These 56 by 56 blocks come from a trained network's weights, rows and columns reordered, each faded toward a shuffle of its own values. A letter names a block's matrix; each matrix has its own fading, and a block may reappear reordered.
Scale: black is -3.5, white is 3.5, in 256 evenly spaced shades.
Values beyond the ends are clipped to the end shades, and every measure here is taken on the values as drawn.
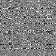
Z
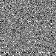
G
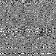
Z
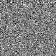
G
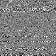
Z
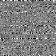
Z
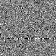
G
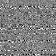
Z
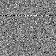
G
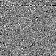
G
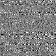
Z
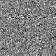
G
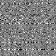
Z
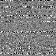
Z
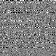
Z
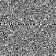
G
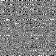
Z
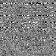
Z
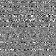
Z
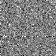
G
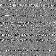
Z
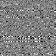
Z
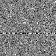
G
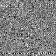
G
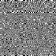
Z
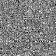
G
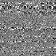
Z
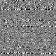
Z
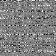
Z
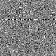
G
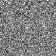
G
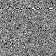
G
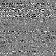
Z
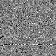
G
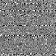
Z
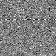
G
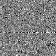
G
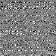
Z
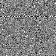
G
